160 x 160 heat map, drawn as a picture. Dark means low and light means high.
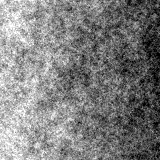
No row or column stands out. There are no regular stripes. The texture is blotchy. There is an overall slope up to the left.
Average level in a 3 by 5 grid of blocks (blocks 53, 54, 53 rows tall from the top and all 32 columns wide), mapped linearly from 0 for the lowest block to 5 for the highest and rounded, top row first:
5 3 2 1 0 | 4 3 2 1 0 | 5 4 3 1 0
